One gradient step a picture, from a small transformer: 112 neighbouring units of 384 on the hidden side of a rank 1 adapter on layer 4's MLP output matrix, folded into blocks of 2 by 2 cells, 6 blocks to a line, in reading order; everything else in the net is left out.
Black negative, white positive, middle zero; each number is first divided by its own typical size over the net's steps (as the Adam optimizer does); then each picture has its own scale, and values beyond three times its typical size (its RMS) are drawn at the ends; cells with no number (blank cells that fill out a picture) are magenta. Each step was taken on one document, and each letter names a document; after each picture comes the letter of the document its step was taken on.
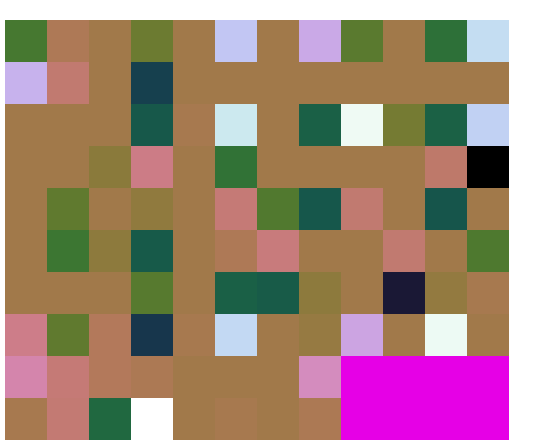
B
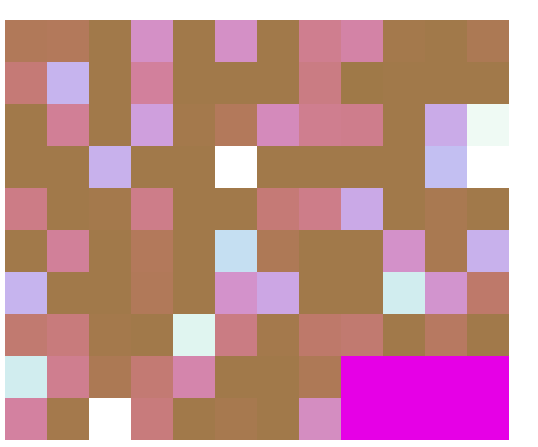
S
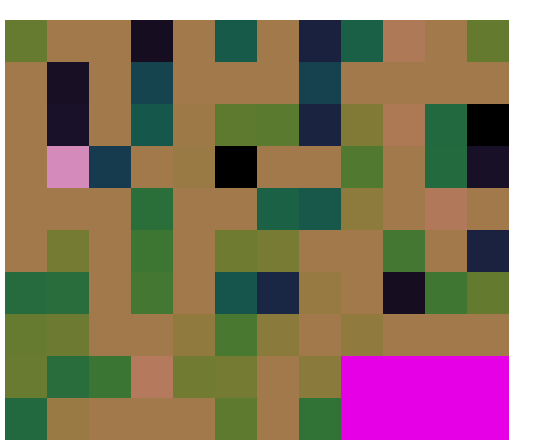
B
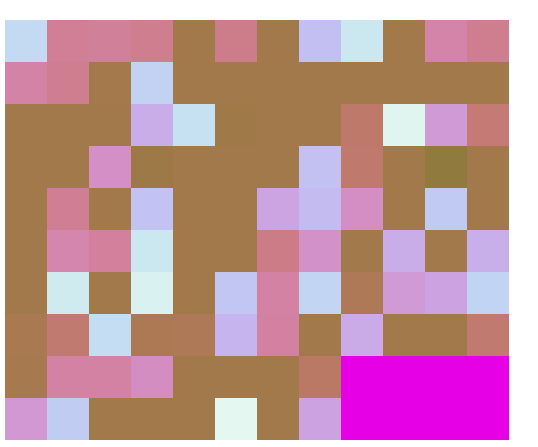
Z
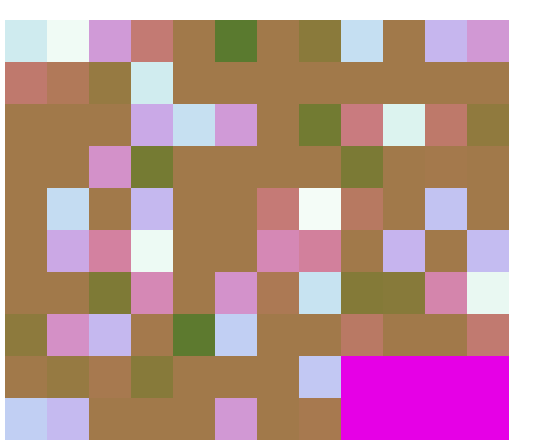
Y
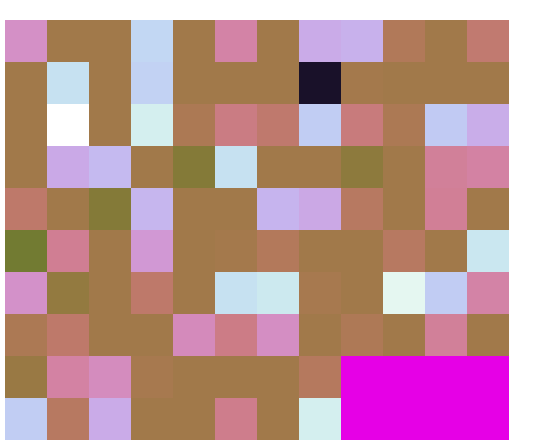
B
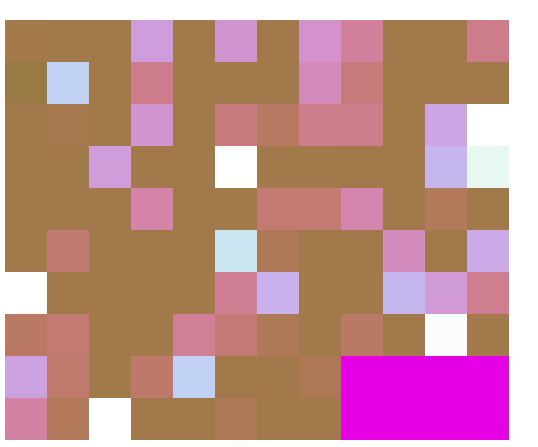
S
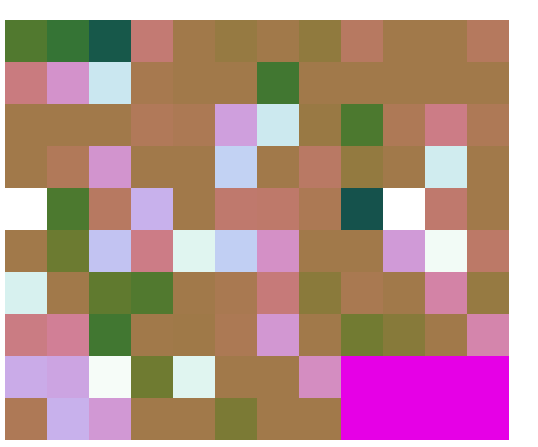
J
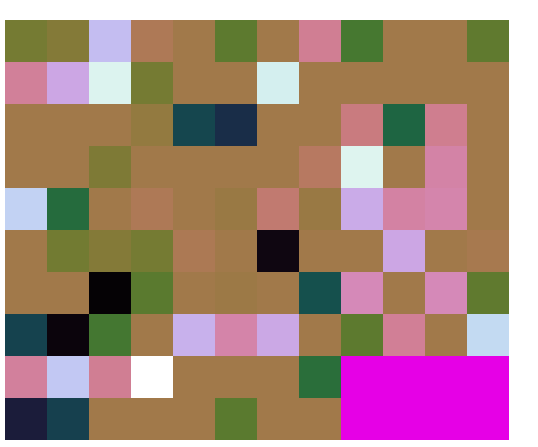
J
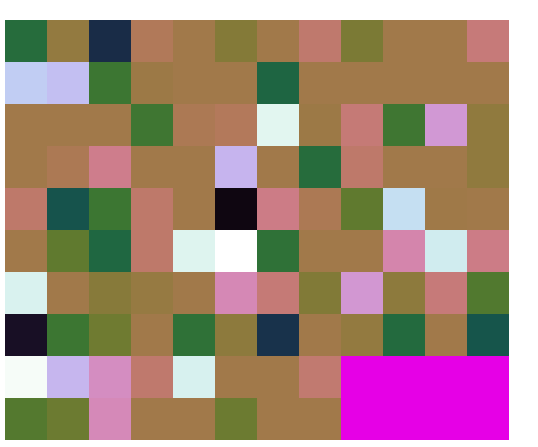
J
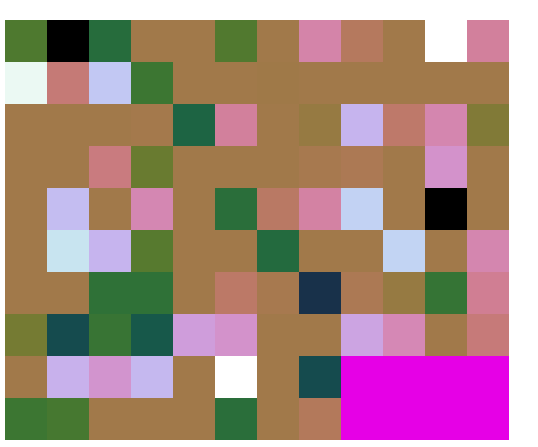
Y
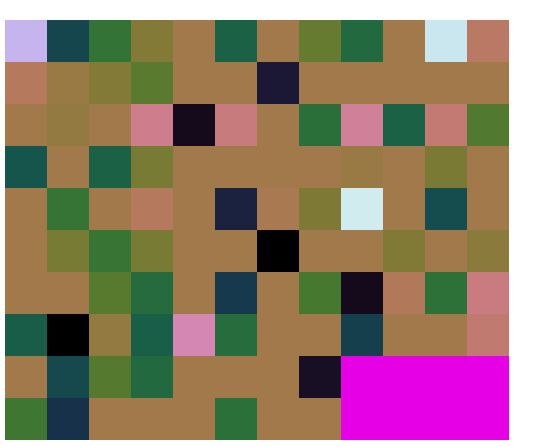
Z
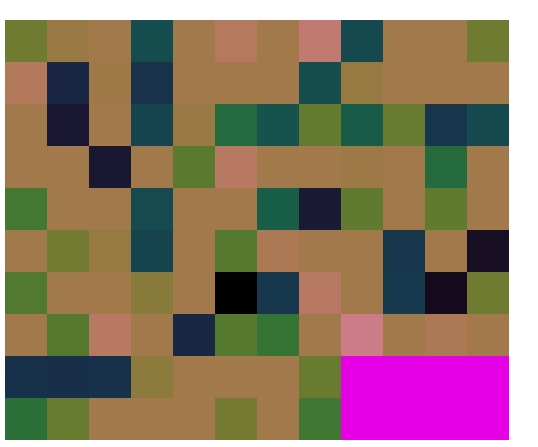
B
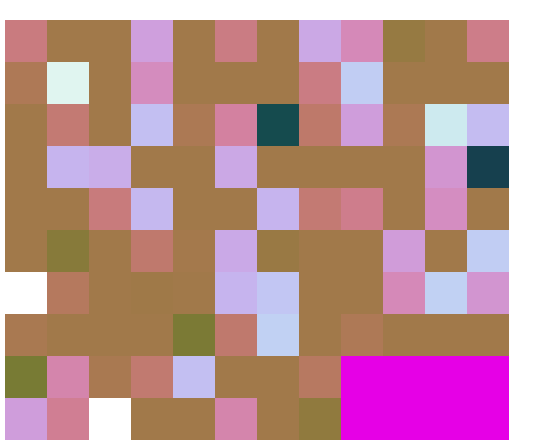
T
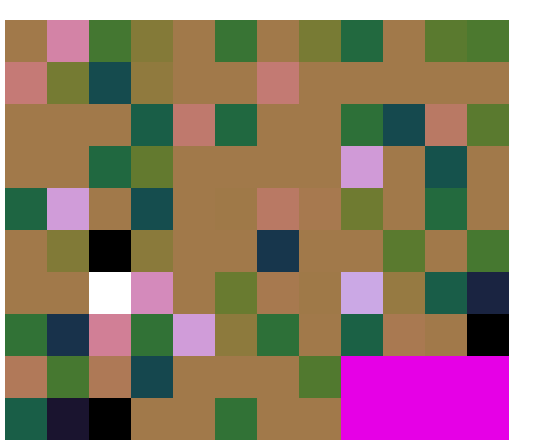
J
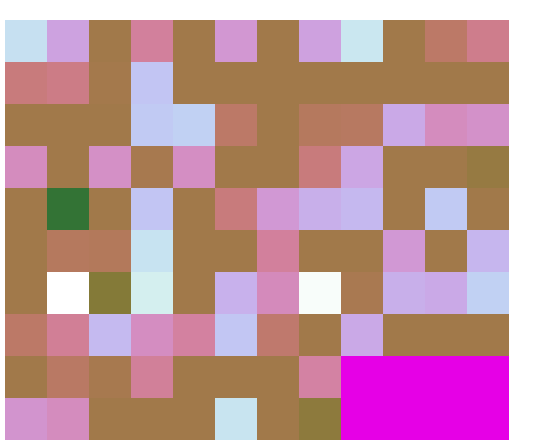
Z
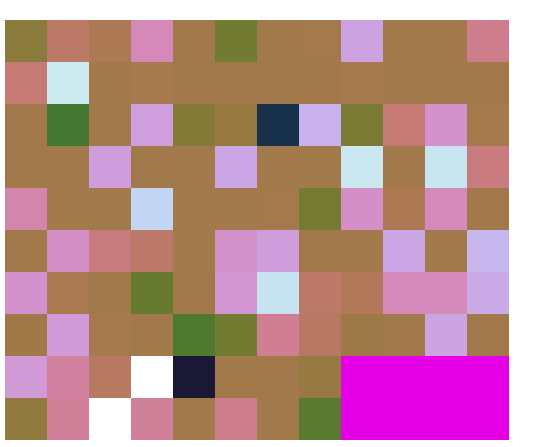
T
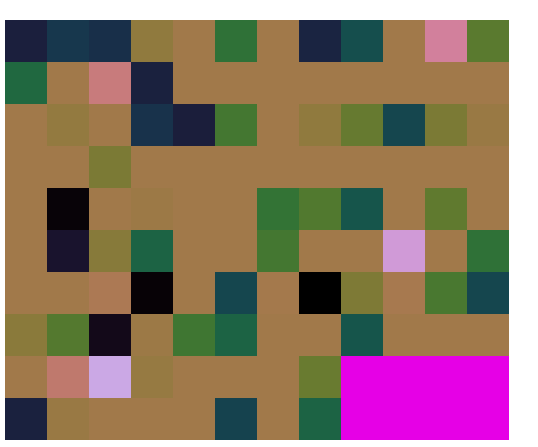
Y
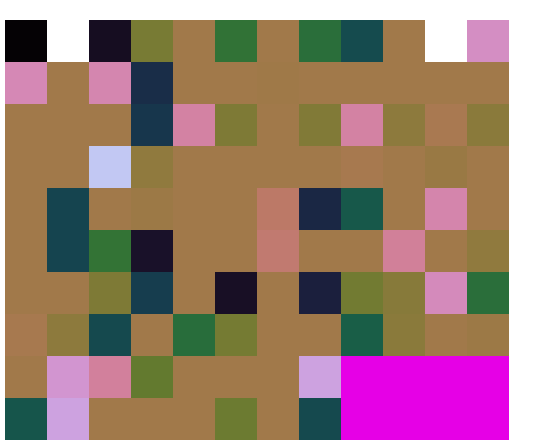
Z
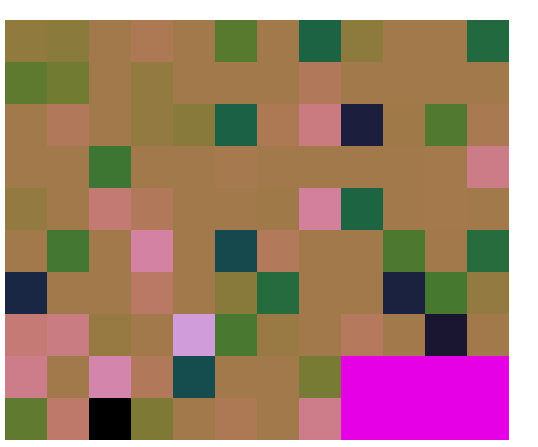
T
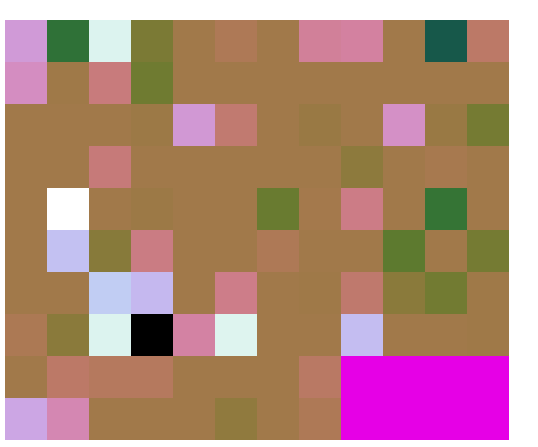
Z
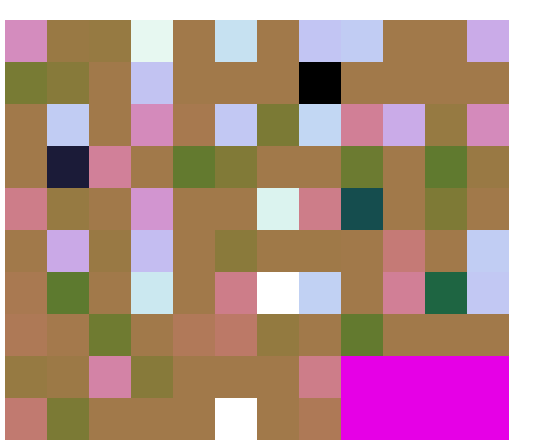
B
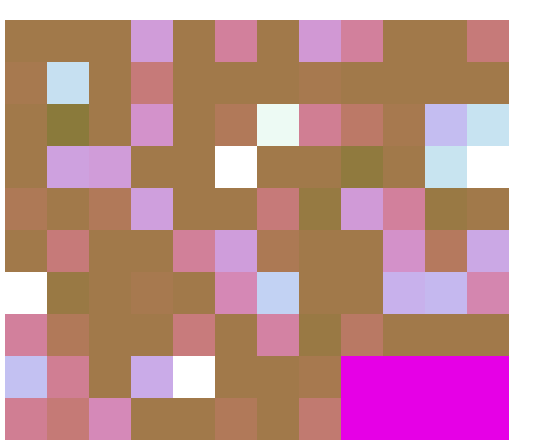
T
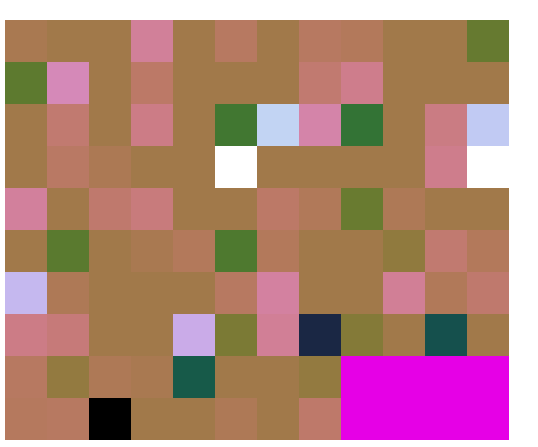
S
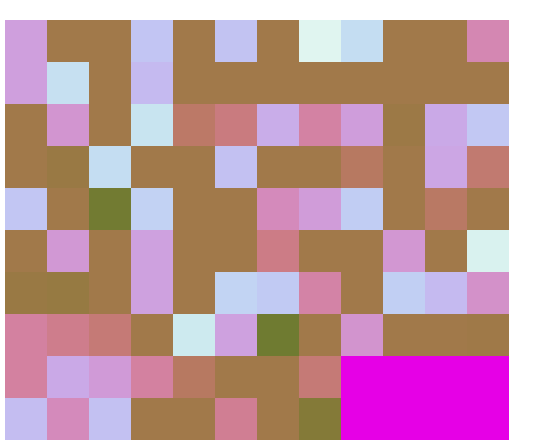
B
